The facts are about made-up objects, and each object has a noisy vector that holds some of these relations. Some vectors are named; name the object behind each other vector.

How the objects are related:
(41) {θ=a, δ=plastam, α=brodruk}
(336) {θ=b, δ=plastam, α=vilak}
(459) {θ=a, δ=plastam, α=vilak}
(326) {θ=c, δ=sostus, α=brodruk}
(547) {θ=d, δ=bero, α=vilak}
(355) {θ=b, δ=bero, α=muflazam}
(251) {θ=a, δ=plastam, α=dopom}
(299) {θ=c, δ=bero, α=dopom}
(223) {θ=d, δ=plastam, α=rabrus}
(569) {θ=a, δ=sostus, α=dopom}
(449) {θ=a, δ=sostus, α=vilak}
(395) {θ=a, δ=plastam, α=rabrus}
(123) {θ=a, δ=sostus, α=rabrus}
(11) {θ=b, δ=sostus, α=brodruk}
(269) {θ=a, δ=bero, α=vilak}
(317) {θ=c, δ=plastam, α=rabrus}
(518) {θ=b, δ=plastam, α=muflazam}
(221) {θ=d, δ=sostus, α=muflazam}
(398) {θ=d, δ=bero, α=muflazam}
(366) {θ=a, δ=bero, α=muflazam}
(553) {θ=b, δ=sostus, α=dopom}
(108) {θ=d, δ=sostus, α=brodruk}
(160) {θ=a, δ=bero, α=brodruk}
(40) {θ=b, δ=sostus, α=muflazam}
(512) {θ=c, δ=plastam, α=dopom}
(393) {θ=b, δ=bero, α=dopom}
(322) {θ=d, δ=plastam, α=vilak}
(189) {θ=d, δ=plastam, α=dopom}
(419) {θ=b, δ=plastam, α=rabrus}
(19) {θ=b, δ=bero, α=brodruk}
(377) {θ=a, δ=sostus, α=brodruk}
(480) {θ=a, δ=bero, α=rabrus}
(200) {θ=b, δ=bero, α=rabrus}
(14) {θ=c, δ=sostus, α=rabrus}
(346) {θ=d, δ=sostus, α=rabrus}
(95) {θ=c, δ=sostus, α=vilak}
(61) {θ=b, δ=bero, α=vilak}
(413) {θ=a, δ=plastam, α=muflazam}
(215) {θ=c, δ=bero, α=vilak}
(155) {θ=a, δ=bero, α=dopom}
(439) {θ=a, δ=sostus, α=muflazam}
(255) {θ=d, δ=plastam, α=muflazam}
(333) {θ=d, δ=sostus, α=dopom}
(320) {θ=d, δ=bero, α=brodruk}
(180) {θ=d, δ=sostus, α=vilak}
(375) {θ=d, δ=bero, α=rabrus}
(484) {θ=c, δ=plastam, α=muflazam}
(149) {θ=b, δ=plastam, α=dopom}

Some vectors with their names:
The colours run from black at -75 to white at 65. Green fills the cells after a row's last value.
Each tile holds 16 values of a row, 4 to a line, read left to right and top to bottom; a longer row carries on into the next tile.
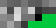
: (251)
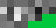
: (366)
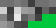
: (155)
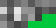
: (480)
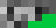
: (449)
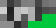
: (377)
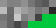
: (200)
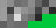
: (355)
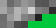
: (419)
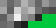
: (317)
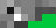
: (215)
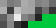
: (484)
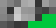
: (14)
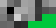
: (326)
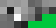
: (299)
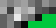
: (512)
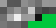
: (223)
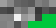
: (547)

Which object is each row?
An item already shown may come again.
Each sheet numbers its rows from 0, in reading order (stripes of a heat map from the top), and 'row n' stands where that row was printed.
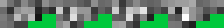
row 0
(333)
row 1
(269)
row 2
(41)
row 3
(299)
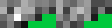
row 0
(484)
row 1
(40)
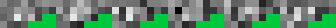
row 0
(375)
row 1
(317)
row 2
(155)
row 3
(95)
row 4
(11)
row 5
(459)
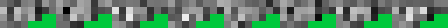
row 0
(123)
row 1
(326)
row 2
(155)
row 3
(320)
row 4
(61)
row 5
(553)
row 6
(569)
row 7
(251)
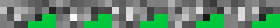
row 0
(393)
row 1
(547)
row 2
(480)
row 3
(336)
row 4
(395)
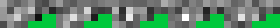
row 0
(518)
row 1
(322)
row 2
(160)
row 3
(398)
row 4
(375)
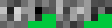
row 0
(439)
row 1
(40)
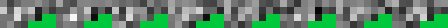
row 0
(413)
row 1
(255)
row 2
(269)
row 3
(149)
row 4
(40)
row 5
(221)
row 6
(19)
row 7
(108)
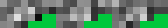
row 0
(189)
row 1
(346)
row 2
(180)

